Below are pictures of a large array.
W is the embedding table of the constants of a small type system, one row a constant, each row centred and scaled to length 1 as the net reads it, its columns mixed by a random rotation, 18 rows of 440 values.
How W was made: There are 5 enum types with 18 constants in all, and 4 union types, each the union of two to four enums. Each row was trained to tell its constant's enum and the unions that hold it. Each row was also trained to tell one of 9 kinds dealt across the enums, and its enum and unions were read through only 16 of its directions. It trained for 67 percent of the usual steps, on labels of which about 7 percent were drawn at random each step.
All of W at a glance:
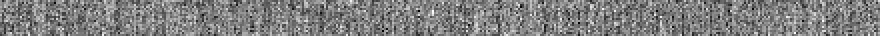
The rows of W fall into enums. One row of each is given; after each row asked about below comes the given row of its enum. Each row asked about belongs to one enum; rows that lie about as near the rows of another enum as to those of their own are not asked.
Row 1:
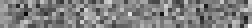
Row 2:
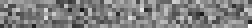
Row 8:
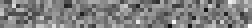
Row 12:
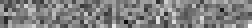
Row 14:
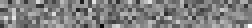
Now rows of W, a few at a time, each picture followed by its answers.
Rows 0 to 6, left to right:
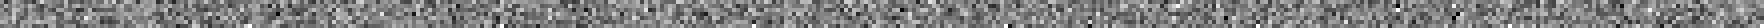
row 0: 14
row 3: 12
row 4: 2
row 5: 12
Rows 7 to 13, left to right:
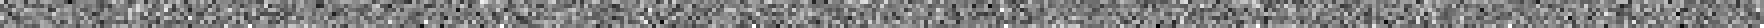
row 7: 2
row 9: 8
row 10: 8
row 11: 12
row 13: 8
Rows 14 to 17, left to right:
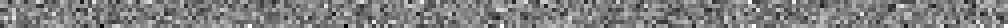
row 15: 8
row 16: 14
